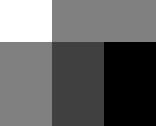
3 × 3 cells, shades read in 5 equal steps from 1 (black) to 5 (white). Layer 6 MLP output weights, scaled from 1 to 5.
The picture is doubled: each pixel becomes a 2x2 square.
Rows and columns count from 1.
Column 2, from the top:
3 2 2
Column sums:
11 7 5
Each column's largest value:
5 3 3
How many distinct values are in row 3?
3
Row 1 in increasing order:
3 3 5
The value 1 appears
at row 2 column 3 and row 3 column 3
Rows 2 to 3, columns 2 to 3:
2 1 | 2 1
